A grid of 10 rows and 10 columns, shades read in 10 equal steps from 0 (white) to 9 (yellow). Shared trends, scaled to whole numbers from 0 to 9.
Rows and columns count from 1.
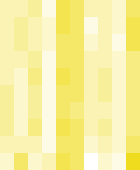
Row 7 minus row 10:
2 -4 2 -2 -1 -1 3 1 1 -4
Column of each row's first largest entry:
5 5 10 5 5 5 5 5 5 10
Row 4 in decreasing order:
6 6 5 4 3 3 3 3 2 1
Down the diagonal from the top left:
3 4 3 1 7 6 3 4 2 9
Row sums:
38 38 37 36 38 37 35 39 35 38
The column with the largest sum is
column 5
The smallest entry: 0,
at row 10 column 7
